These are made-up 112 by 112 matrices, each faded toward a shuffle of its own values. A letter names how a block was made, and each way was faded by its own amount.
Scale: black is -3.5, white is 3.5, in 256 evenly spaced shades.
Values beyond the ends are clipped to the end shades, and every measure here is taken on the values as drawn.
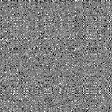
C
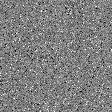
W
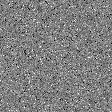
W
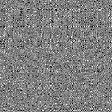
C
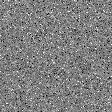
W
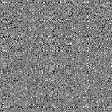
C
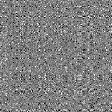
C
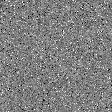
W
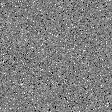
W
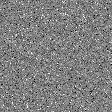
W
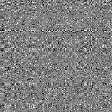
C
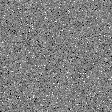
W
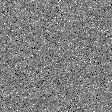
W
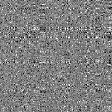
C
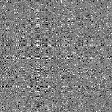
C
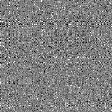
C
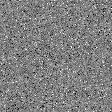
W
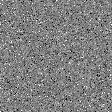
W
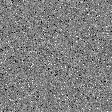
W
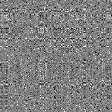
C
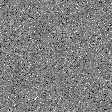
W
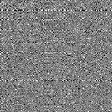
C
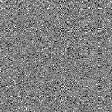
C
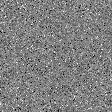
W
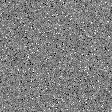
W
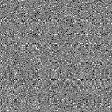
C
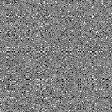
C
